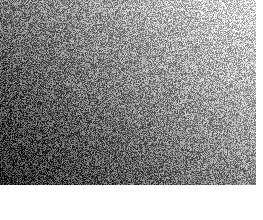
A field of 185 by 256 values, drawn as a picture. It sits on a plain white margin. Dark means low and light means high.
Values rise toward the top right. No row or column stands out. The halves do not mirror each other. No regular stripes run through it. The top right is the ninth with the highest average. The bottom left is the ninth with the lowest average.
